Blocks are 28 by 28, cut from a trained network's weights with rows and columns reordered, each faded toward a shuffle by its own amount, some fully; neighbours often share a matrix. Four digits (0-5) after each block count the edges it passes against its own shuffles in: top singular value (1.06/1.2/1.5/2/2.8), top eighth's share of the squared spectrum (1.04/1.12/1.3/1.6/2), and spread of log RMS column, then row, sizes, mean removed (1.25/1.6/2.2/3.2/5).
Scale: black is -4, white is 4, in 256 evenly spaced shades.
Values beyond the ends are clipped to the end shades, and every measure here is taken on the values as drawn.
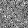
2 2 0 0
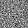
1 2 1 0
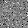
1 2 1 0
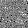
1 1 0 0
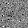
1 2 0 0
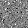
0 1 0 0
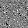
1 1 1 0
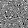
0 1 0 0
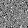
0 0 0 0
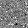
1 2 0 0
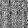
3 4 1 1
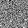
0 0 0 0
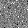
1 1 0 0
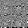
3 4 0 2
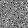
0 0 0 0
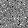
0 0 0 0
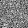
2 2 0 1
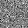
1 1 0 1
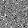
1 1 0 0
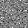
1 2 0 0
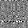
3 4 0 2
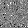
2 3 0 1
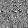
2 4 0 2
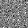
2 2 1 0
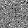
2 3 1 1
